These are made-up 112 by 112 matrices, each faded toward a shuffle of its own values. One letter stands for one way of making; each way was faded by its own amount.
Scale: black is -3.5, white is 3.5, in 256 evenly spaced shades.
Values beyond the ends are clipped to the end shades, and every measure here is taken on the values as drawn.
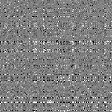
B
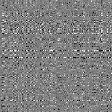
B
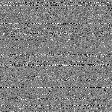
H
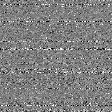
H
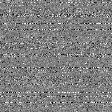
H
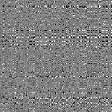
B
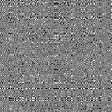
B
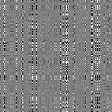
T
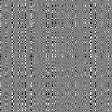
T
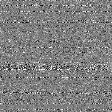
H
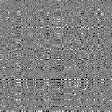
B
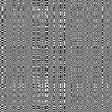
T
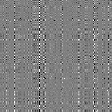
T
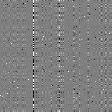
T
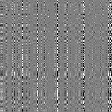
T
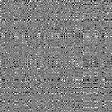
B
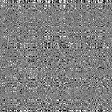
B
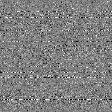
H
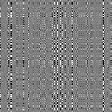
T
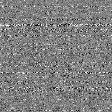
H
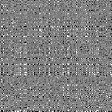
B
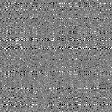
B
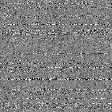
H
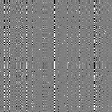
T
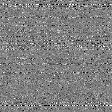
H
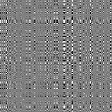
T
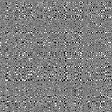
B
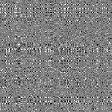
B
